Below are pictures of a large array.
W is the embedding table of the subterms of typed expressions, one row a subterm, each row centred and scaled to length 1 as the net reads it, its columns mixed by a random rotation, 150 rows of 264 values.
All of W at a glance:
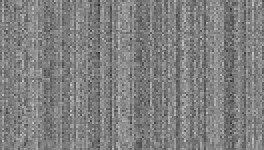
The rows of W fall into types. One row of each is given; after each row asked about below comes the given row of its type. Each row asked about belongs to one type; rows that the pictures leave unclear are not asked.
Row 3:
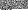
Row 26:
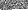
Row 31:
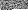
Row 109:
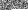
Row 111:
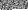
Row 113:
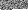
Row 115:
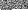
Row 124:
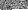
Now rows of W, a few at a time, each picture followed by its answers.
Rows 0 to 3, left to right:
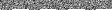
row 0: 111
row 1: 115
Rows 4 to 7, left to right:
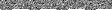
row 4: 115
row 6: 113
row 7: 31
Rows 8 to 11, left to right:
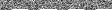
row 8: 31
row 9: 26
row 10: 115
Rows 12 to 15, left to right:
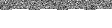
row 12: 26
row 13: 31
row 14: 124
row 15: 109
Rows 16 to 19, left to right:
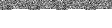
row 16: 109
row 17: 3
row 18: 26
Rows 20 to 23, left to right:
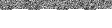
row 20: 3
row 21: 111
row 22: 113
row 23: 124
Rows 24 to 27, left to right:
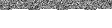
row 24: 26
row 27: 113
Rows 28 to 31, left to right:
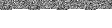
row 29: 3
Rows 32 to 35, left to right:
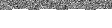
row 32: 113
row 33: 109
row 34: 124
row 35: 115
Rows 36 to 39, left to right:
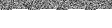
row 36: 111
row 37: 26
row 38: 31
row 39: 31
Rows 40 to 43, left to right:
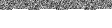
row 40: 113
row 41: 109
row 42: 26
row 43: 111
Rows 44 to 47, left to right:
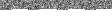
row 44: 109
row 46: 111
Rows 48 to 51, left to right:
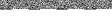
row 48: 113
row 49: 124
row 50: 3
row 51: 3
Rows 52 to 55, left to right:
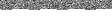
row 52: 115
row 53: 115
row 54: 26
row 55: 3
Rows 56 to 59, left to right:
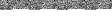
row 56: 113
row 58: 3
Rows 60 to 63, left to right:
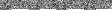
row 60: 109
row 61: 3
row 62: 26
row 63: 124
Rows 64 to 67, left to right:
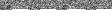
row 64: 124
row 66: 109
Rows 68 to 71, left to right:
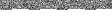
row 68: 3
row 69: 124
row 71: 3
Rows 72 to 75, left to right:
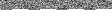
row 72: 115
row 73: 124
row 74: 109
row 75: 109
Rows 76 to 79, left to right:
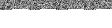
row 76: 124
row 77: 31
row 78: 124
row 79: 26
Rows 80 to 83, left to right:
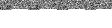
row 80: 109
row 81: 3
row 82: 124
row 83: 26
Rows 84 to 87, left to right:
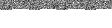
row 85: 111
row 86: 26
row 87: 124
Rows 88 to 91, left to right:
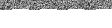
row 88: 124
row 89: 31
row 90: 3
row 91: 111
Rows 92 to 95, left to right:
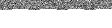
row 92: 26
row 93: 31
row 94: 115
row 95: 26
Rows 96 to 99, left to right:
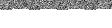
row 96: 113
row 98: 124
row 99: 111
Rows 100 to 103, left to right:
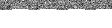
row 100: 124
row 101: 26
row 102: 3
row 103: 115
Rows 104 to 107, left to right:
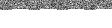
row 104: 31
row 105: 3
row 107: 109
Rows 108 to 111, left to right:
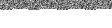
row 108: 113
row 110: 111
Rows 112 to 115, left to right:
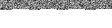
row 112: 31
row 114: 111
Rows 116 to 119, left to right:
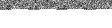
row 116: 109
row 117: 109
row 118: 109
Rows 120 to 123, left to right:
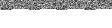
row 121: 31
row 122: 109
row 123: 31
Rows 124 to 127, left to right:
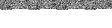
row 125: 3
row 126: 124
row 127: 113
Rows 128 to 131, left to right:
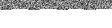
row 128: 109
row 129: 31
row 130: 113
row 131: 124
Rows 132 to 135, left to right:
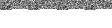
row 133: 26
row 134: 124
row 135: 109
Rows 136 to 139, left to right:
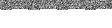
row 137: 124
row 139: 3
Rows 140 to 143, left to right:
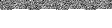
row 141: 115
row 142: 113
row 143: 3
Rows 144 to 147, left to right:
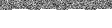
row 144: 3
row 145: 113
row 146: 26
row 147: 113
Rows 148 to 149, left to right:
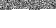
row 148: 109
